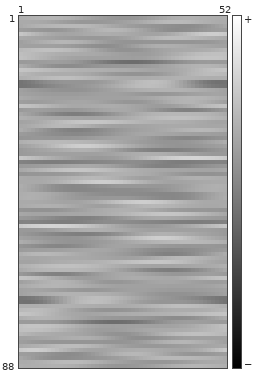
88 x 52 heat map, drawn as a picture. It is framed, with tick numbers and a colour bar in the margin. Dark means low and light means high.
Symmetry: a half turn. Slope: none. Histogram: bell-shaped. Grain: streaks across.
